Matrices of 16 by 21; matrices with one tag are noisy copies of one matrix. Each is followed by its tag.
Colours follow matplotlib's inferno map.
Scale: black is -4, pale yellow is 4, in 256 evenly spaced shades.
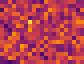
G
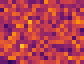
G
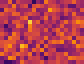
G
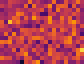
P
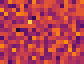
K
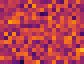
P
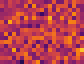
P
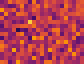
K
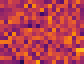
P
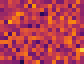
P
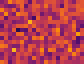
K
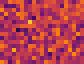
K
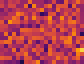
P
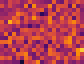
P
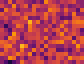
G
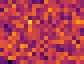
G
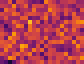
G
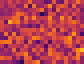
P
